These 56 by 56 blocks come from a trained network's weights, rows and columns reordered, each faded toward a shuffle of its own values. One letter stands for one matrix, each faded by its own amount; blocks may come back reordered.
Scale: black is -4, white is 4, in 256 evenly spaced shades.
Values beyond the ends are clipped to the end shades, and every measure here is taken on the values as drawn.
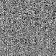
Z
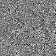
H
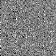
H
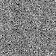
Z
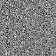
H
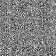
Z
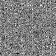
Z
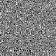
H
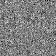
Z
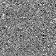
H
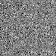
Z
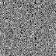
H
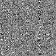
H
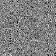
H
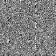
H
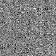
Z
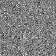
Z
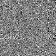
H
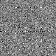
Z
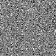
H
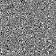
H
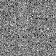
Z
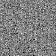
Z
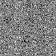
Z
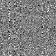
H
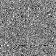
Z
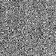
Z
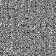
Z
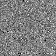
Z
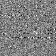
Z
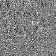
H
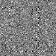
H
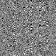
H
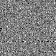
Z
